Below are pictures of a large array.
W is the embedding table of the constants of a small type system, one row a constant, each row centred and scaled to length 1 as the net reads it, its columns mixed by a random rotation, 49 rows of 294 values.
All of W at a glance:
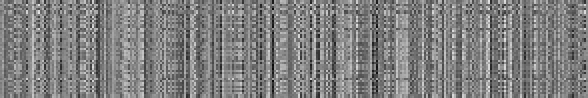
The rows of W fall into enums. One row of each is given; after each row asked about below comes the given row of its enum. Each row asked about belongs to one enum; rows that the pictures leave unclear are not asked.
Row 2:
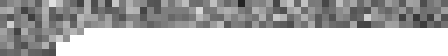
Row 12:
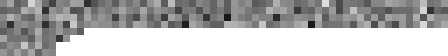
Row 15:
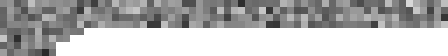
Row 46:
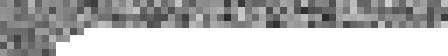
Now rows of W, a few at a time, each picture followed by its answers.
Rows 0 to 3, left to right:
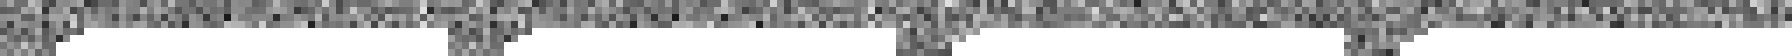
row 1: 12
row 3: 15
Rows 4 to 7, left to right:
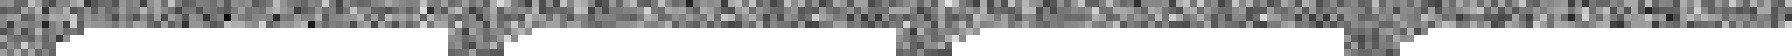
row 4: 12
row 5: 2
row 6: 2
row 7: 46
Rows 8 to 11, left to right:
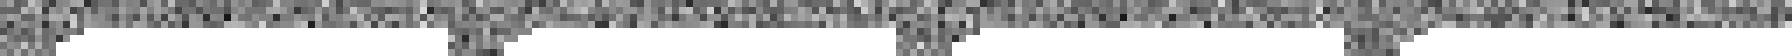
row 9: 15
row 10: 12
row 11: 46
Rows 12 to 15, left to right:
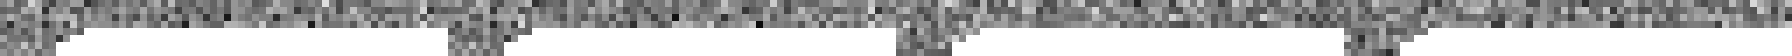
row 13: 12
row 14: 2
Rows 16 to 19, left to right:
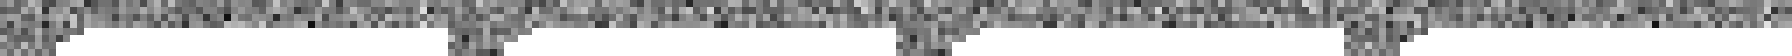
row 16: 12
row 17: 15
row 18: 15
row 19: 12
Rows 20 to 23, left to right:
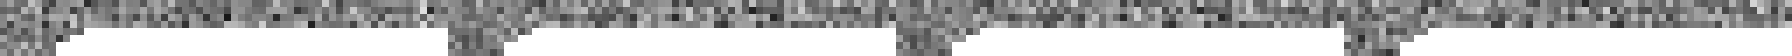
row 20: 12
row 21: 46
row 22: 46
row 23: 15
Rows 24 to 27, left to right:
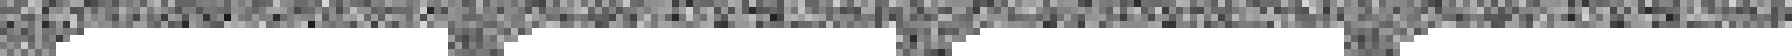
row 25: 46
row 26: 15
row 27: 46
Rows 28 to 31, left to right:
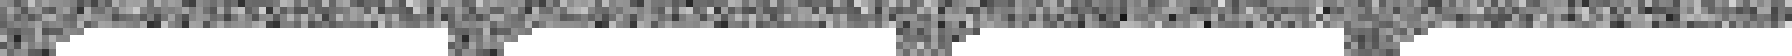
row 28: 15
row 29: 15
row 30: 12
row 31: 46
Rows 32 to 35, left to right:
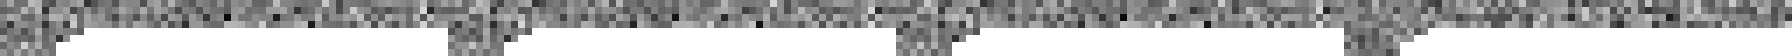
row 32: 12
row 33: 12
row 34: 12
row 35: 46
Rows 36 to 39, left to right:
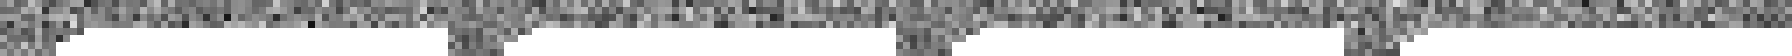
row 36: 12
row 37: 46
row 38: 46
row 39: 2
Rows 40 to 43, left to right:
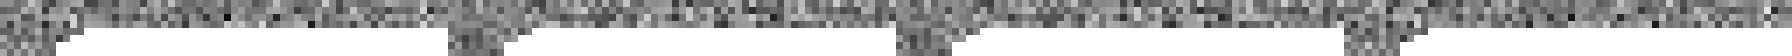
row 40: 12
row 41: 46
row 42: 46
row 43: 12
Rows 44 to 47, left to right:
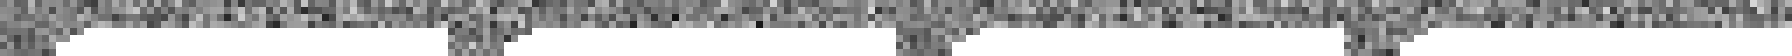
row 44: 46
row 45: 12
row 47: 15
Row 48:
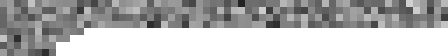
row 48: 15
